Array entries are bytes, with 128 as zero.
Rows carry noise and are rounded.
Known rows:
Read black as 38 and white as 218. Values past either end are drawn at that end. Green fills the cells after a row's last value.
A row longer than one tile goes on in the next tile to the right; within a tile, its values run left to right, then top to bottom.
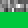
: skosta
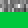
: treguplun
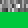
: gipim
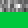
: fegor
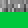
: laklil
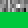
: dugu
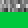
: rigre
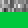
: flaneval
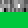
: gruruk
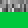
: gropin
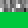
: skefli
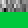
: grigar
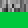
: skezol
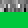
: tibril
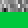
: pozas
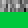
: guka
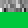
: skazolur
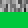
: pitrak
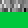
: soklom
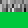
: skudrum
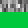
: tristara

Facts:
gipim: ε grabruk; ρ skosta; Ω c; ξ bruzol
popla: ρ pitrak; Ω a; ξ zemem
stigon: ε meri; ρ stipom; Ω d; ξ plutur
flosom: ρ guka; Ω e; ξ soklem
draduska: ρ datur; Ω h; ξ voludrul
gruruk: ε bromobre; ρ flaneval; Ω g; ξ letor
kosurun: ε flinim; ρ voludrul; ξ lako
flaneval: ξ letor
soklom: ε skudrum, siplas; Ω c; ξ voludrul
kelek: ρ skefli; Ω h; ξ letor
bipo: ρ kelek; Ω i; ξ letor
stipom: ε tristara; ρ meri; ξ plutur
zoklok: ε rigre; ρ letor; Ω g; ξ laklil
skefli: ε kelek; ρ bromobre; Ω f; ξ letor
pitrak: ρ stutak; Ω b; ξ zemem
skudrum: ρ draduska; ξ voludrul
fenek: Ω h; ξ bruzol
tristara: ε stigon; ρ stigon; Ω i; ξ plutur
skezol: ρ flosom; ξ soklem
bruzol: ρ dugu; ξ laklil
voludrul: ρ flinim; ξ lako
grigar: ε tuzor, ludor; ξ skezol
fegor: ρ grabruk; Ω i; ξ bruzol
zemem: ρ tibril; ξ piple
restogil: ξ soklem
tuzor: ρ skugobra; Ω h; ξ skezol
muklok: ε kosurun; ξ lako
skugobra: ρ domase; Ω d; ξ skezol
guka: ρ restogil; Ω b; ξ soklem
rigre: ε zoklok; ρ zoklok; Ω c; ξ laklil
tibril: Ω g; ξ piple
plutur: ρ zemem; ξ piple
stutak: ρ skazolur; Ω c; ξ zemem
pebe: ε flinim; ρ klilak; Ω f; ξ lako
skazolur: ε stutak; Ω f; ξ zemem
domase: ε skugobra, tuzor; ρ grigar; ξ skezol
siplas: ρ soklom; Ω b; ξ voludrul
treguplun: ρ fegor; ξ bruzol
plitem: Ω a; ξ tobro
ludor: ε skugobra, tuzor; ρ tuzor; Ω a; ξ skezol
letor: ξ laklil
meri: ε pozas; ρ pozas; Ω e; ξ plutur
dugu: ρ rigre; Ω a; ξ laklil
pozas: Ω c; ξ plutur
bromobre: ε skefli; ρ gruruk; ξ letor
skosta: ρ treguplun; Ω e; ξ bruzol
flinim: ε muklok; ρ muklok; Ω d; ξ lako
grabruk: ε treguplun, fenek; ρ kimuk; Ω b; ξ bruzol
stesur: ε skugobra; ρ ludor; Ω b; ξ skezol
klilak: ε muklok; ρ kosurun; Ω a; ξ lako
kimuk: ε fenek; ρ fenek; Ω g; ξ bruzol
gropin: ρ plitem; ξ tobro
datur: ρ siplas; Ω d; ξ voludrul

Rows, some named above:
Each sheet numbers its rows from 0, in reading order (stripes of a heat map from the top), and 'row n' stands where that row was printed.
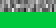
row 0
kelek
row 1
zemem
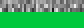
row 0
plutur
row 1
popla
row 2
bromobre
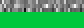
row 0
flinim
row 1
treguplun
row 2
treguplun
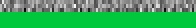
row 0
flinim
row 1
stipom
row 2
stutak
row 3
fenek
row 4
restogil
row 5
pebe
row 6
zemem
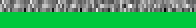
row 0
flinim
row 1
flinim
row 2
datur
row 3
kelek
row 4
bipo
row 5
voludrul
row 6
meri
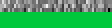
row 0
muklok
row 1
treguplun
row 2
stesur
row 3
siplas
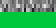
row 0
stigon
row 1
skugobra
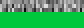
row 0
skudrum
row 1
flosom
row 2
popla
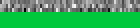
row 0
draduska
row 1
bruzol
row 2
skefli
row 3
tuzor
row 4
grabruk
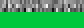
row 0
ludor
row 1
zoklok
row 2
gropin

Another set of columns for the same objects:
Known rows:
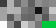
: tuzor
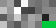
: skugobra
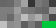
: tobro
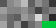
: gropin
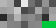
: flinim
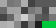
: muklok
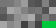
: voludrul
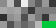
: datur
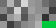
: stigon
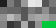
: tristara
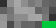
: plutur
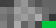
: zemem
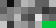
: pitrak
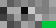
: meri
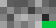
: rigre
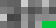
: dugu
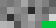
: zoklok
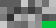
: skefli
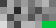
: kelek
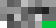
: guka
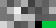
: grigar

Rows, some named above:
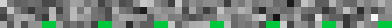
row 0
soklom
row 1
stipom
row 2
fegor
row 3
draduska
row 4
skezol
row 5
pitrak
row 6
flosom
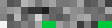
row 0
guka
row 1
voludrul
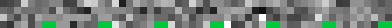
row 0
popla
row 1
fegor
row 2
grabruk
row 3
siplas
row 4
stesur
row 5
skosta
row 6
zemem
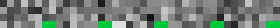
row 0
pebe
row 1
stutak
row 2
fenek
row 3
treguplun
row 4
popla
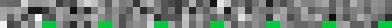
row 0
stesur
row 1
bipo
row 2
gipim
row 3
skazolur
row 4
pozas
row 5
bruzol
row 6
treguplun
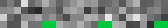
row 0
ludor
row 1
tibril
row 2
bromobre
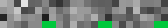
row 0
flinim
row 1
zemem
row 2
skudrum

